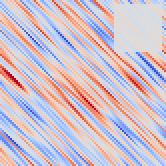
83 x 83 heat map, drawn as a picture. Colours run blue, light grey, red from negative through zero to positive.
Ninth with the lowest average: bottom left. Grain: diagonal, down to the right. Odd patch: calmer, in the top right. Histogram: bell-shaped.
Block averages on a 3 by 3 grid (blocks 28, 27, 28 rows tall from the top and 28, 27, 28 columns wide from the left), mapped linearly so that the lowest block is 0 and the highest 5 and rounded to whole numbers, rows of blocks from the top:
2 2 2
3 5 3
0 2 1
